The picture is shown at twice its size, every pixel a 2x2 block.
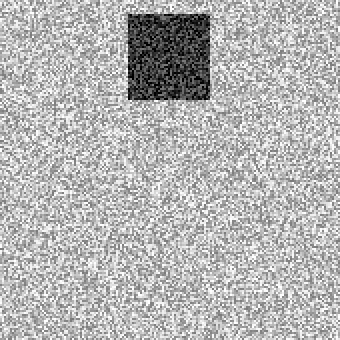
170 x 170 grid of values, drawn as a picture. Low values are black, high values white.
Odd patch: lower, in the top middle. Ninth with the lowest average: top middle. Average level on the scale: 70%.
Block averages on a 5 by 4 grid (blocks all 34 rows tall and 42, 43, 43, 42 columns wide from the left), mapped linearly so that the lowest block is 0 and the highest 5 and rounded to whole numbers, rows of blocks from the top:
5005 / 5225 / 5555 / 5555 / 5555
